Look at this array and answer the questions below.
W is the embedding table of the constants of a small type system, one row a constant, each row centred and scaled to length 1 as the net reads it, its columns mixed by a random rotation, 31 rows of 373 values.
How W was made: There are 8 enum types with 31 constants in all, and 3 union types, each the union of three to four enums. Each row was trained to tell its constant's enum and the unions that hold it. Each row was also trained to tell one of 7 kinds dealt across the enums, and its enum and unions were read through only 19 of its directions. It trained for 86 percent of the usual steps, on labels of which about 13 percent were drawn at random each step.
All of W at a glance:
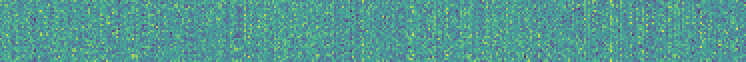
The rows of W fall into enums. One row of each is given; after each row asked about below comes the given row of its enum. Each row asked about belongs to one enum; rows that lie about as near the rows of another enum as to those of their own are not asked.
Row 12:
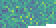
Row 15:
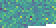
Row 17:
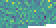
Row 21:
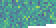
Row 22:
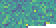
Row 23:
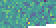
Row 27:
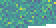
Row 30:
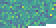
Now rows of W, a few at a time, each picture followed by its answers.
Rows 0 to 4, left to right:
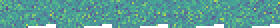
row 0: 12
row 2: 23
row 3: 21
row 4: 27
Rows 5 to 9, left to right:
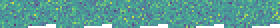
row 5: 17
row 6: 27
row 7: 12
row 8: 30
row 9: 21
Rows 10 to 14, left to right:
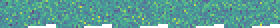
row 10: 21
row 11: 30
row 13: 27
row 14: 12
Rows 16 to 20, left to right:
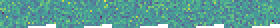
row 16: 17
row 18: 17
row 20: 12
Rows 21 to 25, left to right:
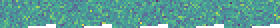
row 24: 30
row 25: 21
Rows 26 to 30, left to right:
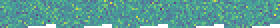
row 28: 27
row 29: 21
